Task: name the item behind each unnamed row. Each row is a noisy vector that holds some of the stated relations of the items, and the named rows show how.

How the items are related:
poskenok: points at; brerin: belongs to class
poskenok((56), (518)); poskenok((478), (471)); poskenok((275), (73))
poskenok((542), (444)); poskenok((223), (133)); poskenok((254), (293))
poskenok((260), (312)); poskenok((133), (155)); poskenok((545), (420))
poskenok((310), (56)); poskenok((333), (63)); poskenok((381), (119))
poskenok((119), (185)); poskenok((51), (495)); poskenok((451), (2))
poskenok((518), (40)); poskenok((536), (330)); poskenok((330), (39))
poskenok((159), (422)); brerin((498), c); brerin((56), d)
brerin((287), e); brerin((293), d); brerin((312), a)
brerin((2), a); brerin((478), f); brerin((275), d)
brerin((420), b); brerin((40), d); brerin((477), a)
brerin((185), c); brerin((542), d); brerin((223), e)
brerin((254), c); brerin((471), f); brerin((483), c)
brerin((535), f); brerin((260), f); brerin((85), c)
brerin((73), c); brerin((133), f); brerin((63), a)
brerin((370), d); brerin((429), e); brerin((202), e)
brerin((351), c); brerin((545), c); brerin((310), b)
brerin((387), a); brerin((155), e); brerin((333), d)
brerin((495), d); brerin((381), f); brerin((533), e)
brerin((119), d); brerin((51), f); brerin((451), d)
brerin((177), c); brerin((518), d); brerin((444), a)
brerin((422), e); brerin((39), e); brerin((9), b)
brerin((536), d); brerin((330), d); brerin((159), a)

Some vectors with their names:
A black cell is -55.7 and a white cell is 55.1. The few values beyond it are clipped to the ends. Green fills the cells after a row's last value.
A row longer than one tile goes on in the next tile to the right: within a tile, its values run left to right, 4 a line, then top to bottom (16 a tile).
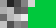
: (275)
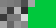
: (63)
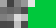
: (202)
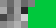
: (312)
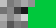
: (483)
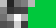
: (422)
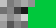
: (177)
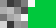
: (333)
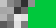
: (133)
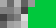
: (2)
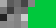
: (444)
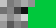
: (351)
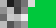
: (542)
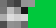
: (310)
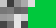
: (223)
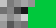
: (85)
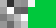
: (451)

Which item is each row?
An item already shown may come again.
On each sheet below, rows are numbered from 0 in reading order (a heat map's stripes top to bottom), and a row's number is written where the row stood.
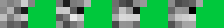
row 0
(254)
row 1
(293)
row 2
(310)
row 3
(420)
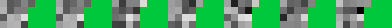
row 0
(159)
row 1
(159)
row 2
(39)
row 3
(535)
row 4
(495)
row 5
(444)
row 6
(185)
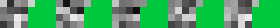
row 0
(155)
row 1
(40)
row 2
(73)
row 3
(478)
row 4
(381)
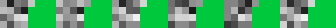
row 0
(495)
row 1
(545)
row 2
(536)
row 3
(310)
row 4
(471)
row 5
(119)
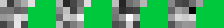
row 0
(223)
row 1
(542)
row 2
(422)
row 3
(9)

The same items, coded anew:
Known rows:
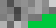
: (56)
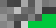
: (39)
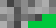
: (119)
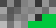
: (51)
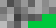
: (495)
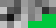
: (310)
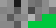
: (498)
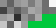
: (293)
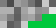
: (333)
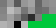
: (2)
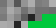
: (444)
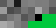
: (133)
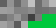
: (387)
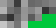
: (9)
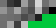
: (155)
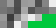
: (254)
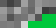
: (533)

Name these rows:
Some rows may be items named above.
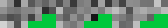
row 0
(420)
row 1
(381)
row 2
(451)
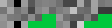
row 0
(185)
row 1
(39)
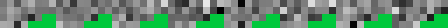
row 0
(312)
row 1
(535)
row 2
(40)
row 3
(422)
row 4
(73)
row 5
(159)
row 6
(2)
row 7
(223)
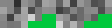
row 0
(545)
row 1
(471)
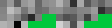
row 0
(2)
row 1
(420)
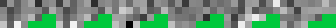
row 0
(478)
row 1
(478)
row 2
(63)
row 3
(535)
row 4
(254)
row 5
(536)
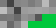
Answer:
(275)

